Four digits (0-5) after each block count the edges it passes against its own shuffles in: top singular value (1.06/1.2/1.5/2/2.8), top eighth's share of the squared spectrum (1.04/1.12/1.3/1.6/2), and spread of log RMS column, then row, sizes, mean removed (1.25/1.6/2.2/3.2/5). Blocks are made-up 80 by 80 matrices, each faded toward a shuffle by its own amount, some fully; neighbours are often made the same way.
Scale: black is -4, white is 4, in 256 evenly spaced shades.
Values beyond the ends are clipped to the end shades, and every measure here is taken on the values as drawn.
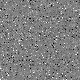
2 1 0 0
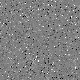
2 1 1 0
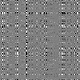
5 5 4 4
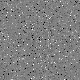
2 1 0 0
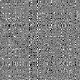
4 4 3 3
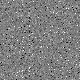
2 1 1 0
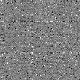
4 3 1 2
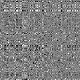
4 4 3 3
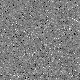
2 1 0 0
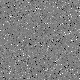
0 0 0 0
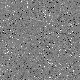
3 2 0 0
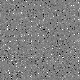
3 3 1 1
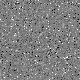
2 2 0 0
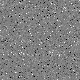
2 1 0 0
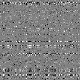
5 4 2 3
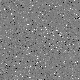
0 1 0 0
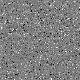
3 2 0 1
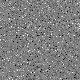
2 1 0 0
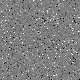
0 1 0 0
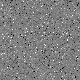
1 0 0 0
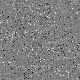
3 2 0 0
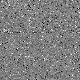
2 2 0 1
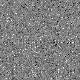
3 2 0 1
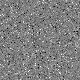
0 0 0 0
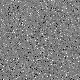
0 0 0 0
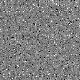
3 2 1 1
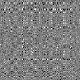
5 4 3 3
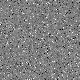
0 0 0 0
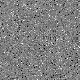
3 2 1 0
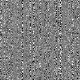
2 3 4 0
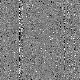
3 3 3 0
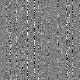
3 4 4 0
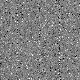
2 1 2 0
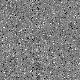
0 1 1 0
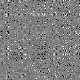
4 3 2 2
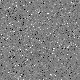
0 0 0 0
